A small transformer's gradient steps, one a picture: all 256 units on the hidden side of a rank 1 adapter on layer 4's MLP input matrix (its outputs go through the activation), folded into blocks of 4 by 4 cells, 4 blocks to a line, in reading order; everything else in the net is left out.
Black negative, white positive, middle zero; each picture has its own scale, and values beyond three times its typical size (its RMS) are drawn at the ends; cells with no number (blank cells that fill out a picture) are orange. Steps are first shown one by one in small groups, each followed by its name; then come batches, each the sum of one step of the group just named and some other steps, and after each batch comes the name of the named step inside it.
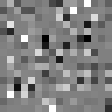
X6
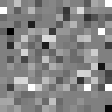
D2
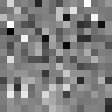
X6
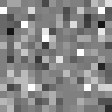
D2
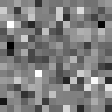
D2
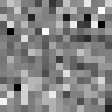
X6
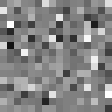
D2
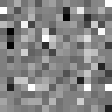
D2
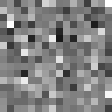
D2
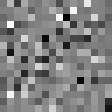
X6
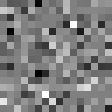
D2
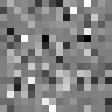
X6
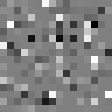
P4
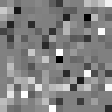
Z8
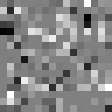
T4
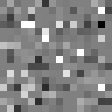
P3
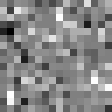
T4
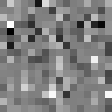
P4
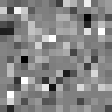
T4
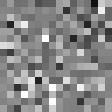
P3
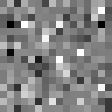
P3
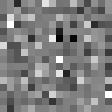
P4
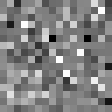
P3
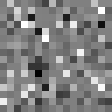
P3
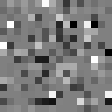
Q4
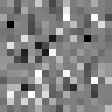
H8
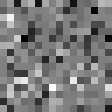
Q4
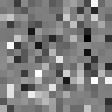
H8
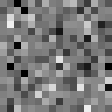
Q4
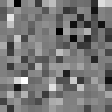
Q4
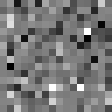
Q4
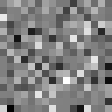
Q4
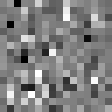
H8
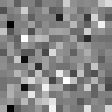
H8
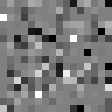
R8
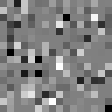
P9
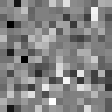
P9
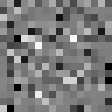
R8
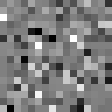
R8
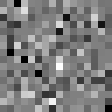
P9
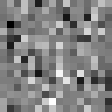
P9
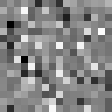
P9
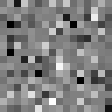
P9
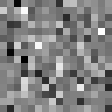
P9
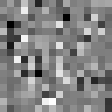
P9
